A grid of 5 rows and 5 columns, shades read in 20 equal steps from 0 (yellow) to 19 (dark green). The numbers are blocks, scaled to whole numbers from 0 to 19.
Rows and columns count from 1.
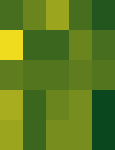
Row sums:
63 55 63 61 61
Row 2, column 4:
11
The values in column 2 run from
11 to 15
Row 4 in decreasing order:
19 15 11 10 6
